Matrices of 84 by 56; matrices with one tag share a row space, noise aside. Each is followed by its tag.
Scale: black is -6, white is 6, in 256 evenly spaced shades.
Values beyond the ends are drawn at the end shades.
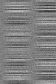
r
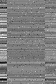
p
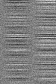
r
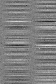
r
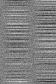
r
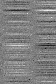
r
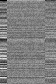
p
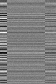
p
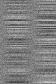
r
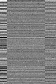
p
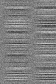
r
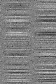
r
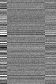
p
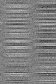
r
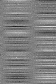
r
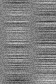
r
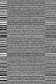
p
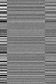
p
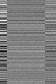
p
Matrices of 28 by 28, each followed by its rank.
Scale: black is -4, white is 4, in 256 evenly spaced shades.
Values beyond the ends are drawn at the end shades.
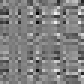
two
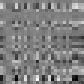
two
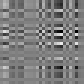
one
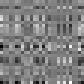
two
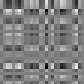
one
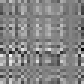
two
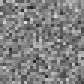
full rank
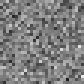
full rank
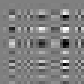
one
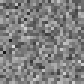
full rank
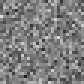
full rank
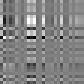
one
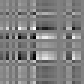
one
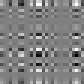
one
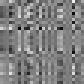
two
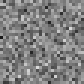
full rank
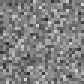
full rank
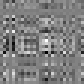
two
